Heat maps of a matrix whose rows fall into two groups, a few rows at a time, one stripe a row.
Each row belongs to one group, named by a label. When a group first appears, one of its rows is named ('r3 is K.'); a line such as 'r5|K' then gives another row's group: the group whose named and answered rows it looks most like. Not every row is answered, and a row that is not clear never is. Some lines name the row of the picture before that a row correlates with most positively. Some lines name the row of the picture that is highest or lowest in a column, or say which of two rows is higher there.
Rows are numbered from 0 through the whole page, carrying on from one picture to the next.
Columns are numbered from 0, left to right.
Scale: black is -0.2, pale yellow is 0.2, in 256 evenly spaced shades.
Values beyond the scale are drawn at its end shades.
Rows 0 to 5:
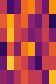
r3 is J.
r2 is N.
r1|N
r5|J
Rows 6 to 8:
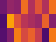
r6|J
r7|N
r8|J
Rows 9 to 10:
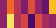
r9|J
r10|N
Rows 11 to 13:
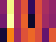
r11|N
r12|N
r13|J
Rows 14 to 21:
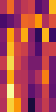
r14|J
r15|J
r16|N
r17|N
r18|N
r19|N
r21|N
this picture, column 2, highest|21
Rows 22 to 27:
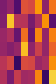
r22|J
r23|N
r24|J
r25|J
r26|J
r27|J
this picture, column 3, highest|25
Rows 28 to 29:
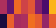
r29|J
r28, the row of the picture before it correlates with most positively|27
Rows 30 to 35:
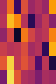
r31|N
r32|J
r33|J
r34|N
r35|N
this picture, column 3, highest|32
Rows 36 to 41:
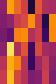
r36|N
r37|J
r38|J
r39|N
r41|N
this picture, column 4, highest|37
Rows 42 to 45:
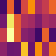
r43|N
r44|N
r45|J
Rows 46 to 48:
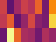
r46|J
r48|N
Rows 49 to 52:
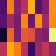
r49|J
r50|J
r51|J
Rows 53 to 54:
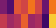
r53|J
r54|J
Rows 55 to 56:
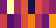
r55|N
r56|J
